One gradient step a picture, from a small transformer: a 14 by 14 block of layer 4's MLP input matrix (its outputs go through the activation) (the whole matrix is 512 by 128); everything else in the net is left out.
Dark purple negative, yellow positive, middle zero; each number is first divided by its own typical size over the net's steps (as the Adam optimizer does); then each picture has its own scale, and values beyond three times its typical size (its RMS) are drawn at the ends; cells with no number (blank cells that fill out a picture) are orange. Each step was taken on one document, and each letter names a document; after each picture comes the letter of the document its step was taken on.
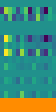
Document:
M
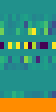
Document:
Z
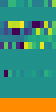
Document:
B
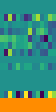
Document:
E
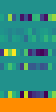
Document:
E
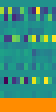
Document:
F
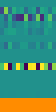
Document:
F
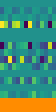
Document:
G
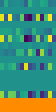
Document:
E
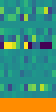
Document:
Z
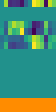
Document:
B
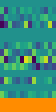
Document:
G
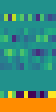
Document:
E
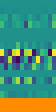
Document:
G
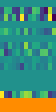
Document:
M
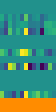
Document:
E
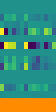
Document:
Z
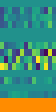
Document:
G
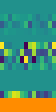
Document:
G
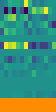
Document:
Z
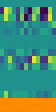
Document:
M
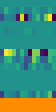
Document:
M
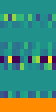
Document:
G
